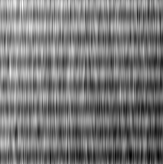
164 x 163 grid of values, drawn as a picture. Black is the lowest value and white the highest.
The histogram is bell-shaped. Horizontal stripes repeat 7 times down the table. Values rise toward the top left. The top left is the ninth with the highest average. The ninth with the lowest average is the bottom right.
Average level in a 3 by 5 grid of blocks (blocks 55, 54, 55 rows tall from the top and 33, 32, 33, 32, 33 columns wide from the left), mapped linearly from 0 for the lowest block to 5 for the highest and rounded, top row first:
5 4 4 3 2
4 3 2 2 1
3 2 1 0 0
